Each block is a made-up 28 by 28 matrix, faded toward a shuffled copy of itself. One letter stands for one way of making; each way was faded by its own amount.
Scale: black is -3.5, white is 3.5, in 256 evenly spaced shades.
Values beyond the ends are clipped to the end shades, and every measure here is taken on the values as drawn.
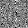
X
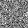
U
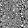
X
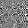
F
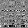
F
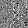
X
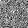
U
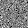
U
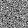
U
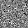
U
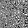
X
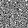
U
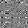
F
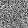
U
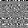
F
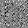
X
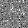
X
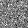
U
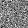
U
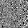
X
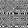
F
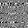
F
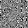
X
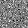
U
